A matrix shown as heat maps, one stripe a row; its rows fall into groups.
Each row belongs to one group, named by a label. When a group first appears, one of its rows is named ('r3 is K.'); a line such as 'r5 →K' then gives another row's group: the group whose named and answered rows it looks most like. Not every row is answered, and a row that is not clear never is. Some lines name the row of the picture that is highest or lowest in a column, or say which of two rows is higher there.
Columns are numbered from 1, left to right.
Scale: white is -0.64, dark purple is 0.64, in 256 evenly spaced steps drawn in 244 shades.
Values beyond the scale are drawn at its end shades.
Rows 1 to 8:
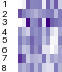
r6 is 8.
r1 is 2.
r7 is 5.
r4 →8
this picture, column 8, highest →3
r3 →2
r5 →8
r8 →8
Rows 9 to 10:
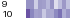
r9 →5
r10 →5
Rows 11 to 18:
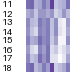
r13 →8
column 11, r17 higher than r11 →No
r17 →8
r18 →5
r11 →5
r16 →8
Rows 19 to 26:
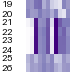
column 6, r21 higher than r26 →Yes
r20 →8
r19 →8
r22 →2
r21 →2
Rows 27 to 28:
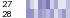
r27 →8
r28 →5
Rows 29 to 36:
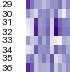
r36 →5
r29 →5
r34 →2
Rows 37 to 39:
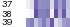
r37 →2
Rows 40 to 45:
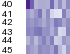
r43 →8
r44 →5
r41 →8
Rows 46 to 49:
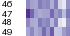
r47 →5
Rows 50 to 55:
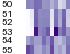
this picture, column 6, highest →53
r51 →2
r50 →8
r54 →5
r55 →5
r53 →2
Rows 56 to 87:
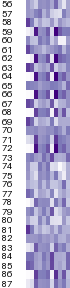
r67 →5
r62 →2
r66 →2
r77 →5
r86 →2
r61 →5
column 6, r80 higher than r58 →Yes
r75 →8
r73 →5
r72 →2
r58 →5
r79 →5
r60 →8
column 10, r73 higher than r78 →No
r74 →8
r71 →2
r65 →5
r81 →5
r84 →5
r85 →5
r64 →2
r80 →8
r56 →8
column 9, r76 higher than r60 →Yes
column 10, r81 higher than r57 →No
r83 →2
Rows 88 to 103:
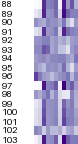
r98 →8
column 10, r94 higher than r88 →No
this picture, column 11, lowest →102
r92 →8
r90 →8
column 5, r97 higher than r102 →Yes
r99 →2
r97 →2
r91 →2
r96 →5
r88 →2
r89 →2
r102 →5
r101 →2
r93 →8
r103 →2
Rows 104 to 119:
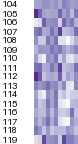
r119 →2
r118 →5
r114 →8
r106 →2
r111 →5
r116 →8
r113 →8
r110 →8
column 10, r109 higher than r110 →Yes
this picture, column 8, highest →119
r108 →8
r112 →5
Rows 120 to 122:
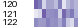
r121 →2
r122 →8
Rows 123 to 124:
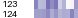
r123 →8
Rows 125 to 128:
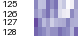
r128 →5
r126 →8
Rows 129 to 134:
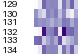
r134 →2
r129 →2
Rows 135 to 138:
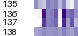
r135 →8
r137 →2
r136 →2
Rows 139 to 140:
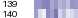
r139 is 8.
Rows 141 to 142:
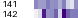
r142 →2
